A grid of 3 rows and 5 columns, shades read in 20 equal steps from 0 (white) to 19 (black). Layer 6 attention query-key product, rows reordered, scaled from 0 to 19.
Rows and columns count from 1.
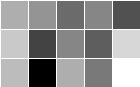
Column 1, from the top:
6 4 5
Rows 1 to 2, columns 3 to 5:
11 9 13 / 9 12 3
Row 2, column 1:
4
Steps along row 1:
up up down up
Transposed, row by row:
6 4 5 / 8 14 19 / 11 9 6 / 9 12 10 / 13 3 0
